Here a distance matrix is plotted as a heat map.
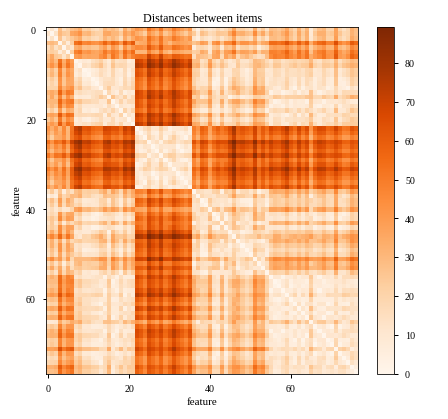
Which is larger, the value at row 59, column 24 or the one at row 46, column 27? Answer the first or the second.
the second
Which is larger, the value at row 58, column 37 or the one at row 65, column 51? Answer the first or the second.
the second
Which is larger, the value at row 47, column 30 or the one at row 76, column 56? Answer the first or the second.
the first
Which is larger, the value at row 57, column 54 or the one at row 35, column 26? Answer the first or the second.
the first
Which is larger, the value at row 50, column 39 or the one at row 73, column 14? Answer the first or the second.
the second
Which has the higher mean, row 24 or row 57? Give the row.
24
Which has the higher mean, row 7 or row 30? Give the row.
30
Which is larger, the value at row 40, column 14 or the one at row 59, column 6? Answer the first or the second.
the second
